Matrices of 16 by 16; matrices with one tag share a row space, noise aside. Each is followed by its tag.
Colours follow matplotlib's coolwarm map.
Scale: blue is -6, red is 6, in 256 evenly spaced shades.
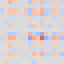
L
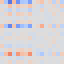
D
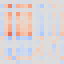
D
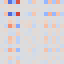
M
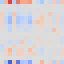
D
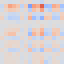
L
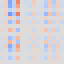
M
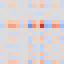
L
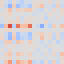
D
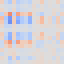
D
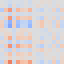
D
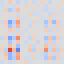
M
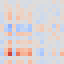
D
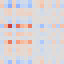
D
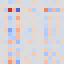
M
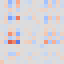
M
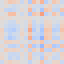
L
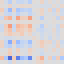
D
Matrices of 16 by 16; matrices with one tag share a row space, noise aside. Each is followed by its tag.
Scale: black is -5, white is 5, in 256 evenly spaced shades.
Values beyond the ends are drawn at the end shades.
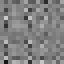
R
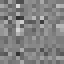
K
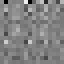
R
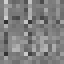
R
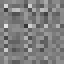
R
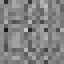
R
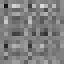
R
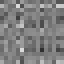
K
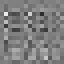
R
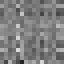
K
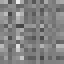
K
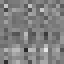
R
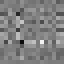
K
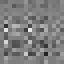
R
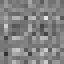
R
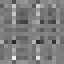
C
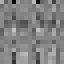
C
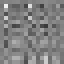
R
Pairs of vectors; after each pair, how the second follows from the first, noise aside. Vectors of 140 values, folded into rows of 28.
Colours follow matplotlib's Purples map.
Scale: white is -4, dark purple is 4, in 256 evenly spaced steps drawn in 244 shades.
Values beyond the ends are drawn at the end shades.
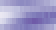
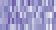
shuffled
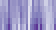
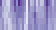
reversed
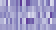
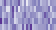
shuffled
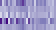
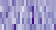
shuffled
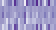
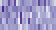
shuffled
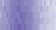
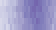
reversed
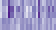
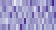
shuffled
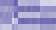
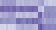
reversed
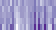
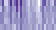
reversed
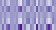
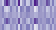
reversed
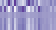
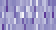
shuffled
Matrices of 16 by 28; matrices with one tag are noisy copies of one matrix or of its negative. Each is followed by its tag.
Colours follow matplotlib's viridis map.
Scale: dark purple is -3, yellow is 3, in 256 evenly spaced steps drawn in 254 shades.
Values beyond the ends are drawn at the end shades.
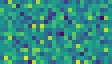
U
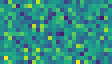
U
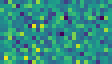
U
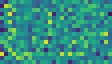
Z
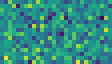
U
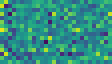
Z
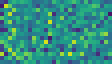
Z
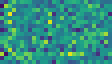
Z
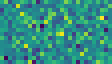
U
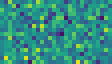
U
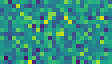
U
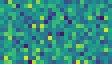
U
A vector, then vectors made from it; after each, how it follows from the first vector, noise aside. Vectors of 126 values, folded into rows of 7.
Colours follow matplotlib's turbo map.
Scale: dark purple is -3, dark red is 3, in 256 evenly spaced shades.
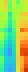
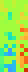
partly zeroed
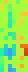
partly zeroed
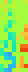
partly zeroed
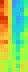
reversed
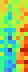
copied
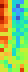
reversed
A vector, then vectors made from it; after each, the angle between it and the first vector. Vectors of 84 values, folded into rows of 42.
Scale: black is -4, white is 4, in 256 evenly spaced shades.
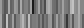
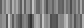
partly opposed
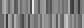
nearly opposite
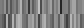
partly aligned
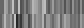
partly opposed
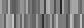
partly aligned
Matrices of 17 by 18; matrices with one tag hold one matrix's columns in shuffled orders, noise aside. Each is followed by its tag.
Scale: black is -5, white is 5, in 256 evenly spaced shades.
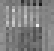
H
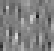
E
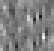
E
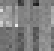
H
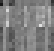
H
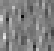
E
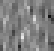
E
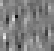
E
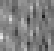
E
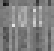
H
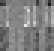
H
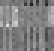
H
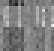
H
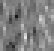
E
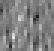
E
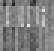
H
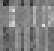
H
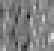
E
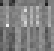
H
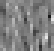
E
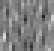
E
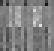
H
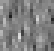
E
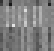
H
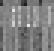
H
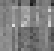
H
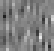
E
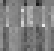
H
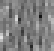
E
